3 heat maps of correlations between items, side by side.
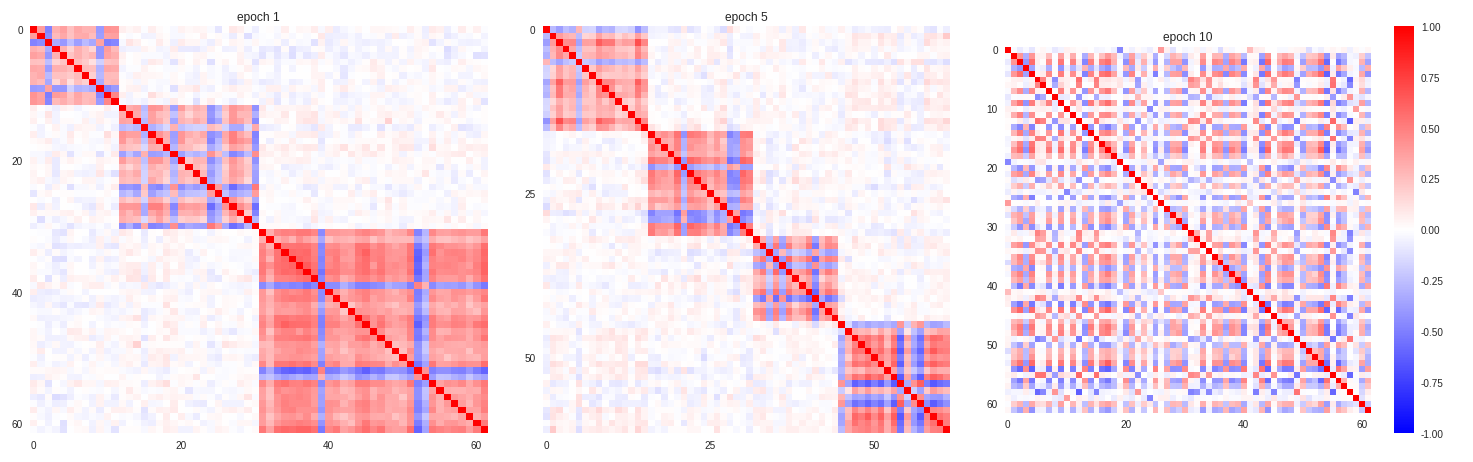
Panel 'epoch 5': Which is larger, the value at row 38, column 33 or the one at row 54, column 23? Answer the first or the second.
the first
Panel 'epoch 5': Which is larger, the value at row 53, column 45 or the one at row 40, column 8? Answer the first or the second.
the second
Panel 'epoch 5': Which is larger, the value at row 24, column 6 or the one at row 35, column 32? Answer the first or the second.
the second
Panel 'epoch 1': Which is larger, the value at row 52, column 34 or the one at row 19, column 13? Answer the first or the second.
the second
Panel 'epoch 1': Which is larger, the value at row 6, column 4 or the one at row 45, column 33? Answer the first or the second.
the second
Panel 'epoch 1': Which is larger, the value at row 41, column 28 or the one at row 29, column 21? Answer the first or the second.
the second
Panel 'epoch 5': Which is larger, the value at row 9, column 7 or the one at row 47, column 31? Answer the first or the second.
the first
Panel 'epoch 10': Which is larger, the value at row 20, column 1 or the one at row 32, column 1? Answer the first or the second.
the second
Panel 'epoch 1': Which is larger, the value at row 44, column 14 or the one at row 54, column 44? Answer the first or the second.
the second
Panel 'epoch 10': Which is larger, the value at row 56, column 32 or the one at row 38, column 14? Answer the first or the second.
the second
